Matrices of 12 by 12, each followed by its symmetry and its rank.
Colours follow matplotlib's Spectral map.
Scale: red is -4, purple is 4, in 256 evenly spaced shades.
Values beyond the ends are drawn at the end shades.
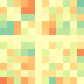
antisymmetric, rank two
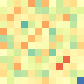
symmetric, full rank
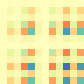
symmetric, rank one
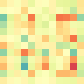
neither, rank two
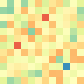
symmetric, full rank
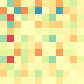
antisymmetric, rank two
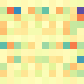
neither, rank two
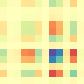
symmetric, rank one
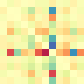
antisymmetric, rank two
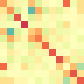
symmetric, full rank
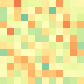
neither, full rank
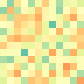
symmetric, full rank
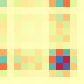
symmetric, rank one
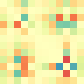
antisymmetric, rank two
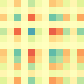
symmetric, rank one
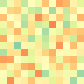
neither, full rank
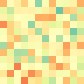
neither, full rank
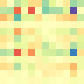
neither, rank two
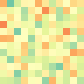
neither, full rank
